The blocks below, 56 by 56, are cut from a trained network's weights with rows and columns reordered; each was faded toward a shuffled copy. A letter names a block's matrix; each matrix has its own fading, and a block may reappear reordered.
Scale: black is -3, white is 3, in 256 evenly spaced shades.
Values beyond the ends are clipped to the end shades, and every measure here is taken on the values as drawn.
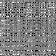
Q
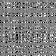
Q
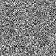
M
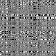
Q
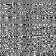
Q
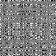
Q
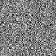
M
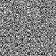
M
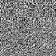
M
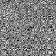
M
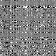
Q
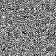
M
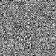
M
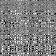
Q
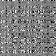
Q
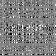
Q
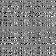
Q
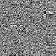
M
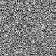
M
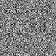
M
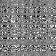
Q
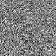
M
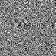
M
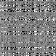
Q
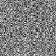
M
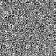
M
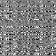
Q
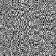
M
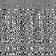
Q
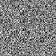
M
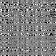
Q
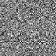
M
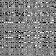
Q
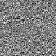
M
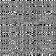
Q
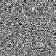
M
